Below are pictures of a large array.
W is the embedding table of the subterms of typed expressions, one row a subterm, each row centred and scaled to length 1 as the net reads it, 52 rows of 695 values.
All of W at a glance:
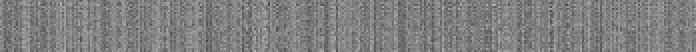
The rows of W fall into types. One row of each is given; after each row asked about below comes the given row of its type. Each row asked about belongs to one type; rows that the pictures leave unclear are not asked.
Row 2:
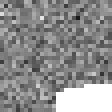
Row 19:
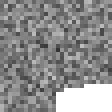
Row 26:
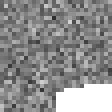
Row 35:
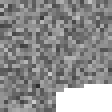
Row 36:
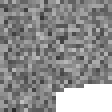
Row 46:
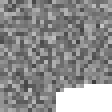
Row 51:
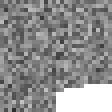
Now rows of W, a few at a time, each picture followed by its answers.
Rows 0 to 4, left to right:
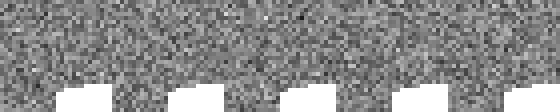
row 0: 46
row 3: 35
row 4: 35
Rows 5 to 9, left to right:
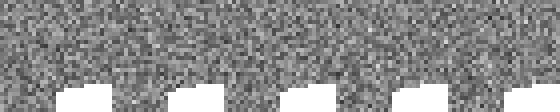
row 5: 19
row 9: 51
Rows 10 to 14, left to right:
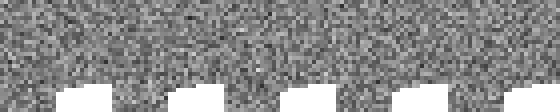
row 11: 26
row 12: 46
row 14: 2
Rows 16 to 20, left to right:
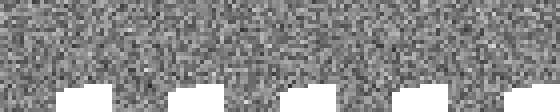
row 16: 51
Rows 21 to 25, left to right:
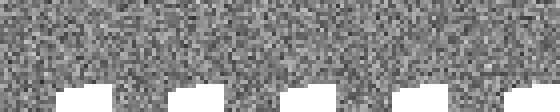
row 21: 36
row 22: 46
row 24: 35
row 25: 46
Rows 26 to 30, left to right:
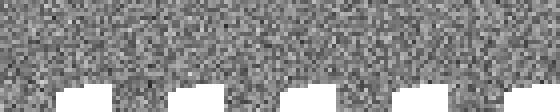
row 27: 51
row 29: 46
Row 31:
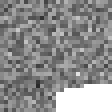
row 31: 51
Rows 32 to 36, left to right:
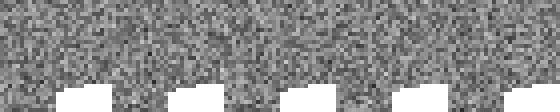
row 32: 19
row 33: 36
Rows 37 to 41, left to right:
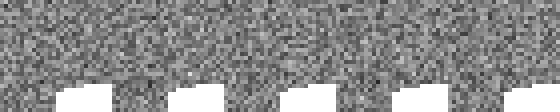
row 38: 51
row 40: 36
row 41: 36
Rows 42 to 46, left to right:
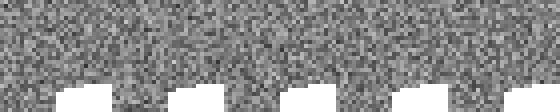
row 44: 19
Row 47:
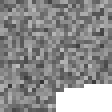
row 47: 19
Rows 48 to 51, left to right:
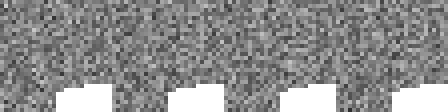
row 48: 26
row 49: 36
